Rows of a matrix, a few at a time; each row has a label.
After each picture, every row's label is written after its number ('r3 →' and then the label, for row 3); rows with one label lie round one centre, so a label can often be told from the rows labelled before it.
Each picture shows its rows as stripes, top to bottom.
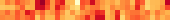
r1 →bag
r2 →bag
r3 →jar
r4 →jar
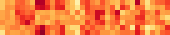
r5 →bag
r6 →bag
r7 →jar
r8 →jar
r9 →jar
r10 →bag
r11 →bag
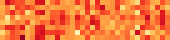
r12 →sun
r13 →jar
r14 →sun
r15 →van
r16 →van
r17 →sun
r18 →bag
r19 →sun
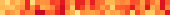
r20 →van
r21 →van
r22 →bag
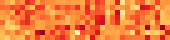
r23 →jar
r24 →sun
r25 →jar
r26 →jar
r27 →jar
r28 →van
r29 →bag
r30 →van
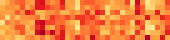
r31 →bag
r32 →bag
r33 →jar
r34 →van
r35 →bag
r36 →bag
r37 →bag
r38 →van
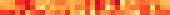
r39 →jar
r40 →jar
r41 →sun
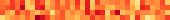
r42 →sun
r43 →sun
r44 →jar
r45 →bag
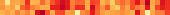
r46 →van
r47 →van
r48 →bag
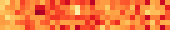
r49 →van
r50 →bag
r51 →bag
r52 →van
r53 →jar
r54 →van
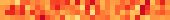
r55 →van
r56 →sun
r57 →sun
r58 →bag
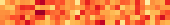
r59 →bag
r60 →jar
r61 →bag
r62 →sun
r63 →jar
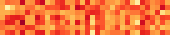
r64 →sun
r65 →van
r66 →jar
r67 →sun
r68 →sun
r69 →jar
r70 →sun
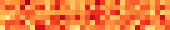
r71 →jar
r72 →sun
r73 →jar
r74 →van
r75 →sun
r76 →bag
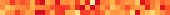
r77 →sun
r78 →van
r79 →bag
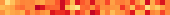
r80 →van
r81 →bag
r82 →van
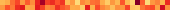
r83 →bag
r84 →sun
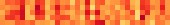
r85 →sun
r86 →sun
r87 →sun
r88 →sun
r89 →jar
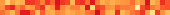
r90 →van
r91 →sun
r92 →jar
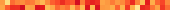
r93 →van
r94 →sun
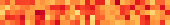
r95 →jar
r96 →van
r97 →bag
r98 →sun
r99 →sun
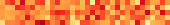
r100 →sun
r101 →jar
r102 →van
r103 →jar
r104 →bag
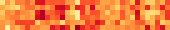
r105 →bag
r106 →van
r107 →bag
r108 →bag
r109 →jar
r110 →van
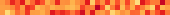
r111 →sun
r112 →jar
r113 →van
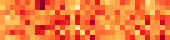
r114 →bag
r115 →bag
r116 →jar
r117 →van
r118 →van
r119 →bag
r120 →sun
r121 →van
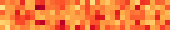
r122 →sun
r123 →bag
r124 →jar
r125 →jar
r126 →bag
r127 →van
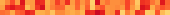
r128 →sun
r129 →sun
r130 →jar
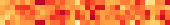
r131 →bag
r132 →jar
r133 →van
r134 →van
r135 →bag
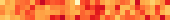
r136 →bag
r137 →jar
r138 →jar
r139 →van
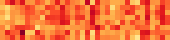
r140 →sun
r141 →van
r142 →van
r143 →van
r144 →van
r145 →jar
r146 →sun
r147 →sun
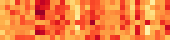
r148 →bag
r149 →bag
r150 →bag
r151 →bag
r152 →van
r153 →bag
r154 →bag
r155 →jar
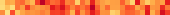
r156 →bag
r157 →van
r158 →van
